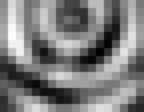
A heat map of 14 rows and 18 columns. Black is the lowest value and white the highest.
Ninth with the highest average: top left. Grain: blotchy. Rings: centred on the top middle. Slope: none.
